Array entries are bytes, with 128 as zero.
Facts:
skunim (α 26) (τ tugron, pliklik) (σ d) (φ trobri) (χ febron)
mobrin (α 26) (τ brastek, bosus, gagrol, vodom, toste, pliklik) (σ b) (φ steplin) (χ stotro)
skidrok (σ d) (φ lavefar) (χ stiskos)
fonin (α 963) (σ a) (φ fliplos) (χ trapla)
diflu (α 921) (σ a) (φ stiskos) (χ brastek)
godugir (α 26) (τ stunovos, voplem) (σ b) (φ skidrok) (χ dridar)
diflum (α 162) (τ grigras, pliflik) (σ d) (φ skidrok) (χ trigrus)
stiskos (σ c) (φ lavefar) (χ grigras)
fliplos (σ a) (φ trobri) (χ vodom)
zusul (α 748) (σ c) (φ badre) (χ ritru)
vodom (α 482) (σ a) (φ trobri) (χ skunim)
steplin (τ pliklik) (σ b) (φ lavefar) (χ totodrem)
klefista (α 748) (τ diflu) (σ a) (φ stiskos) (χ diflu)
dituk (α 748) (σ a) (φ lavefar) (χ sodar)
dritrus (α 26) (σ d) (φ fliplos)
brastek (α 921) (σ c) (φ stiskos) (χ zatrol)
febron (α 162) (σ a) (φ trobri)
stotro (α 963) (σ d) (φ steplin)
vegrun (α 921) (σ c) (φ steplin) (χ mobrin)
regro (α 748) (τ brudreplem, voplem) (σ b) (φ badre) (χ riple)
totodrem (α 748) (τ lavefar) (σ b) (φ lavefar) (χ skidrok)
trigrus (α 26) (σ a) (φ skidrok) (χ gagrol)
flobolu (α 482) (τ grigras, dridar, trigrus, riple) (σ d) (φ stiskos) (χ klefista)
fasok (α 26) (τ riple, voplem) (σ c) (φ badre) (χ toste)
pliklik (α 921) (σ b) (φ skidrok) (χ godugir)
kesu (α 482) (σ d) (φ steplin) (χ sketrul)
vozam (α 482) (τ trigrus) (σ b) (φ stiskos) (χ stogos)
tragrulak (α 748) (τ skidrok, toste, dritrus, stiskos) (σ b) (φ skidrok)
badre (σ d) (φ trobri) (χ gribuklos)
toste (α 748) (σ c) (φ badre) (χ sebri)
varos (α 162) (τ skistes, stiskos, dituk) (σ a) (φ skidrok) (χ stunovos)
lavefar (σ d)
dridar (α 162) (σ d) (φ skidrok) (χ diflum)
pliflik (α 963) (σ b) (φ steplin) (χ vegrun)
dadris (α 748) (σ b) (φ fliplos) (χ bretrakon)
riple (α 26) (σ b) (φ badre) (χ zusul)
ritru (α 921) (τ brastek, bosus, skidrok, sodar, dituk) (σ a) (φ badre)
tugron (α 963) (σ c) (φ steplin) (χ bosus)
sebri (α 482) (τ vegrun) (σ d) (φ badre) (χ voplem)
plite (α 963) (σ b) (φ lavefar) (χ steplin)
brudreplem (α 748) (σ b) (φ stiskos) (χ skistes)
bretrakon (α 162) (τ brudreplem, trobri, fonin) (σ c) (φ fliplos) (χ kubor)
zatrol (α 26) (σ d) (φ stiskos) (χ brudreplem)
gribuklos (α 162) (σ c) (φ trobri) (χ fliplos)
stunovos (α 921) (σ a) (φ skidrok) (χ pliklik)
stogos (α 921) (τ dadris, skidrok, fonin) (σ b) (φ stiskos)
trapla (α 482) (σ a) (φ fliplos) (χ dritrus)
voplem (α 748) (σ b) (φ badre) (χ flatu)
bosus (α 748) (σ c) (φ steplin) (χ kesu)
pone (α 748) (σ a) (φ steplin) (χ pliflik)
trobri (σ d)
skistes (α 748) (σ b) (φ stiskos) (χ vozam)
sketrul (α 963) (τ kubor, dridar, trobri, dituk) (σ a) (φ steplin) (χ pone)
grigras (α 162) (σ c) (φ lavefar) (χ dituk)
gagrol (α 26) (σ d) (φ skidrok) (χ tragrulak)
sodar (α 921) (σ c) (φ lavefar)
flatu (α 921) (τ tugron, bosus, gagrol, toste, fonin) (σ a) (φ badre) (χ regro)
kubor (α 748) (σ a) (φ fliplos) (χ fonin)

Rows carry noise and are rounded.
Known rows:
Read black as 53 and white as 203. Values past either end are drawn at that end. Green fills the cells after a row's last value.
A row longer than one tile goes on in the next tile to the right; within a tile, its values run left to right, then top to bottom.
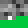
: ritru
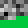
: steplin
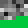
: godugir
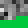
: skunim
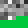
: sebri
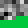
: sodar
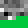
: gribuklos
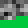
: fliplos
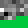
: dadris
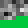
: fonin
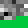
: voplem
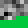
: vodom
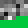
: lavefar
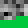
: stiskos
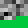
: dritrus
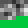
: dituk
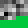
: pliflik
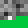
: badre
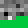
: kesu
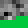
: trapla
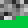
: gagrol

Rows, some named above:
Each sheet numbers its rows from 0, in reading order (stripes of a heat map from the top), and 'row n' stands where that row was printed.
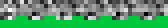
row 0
vegrun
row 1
gagrol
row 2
sketrul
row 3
gagrol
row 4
pliflik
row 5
stiskos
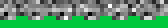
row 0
steplin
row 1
flatu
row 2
lavefar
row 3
voplem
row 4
stogos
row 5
gagrol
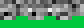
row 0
dritrus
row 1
bretrakon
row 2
febron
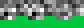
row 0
totodrem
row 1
pliklik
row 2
dituk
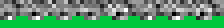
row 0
zatrol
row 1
bosus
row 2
flatu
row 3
godugir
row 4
pliklik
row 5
skidrok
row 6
toste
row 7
pliklik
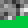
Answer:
trobri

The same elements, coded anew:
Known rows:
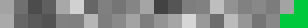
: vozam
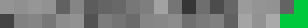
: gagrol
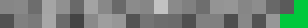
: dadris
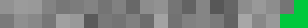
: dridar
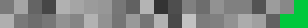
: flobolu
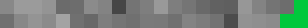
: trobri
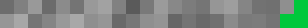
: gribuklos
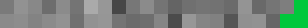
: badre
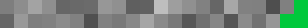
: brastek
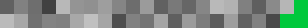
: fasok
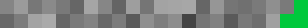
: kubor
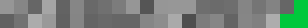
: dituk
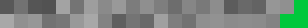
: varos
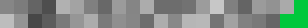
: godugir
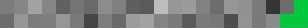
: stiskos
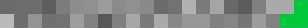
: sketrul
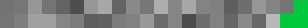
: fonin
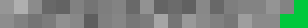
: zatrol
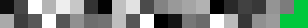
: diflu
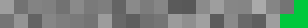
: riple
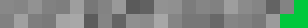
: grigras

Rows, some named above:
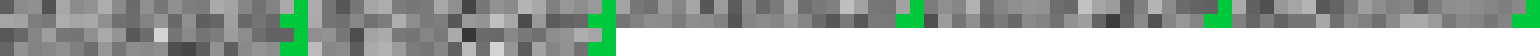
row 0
bretrakon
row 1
regro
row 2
zusul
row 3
bosus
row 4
tragrulak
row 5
tugron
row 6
diflum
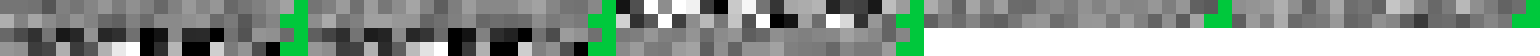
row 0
flatu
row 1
gribuklos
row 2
klefista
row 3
brudreplem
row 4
toste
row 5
lavefar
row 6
lavefar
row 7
grigras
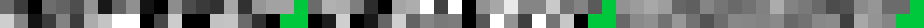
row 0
totodrem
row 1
sebri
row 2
skidrok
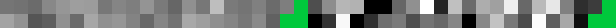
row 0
steplin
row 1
vegrun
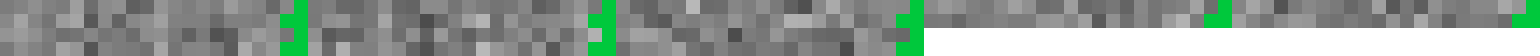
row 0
grigras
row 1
trigrus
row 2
mobrin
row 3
kesu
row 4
skunim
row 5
dridar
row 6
ritru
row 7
trobri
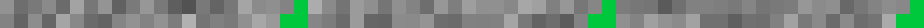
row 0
stotro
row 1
voplem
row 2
febron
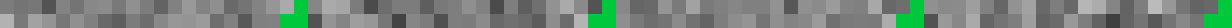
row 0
flatu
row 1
dritrus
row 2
pliflik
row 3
toste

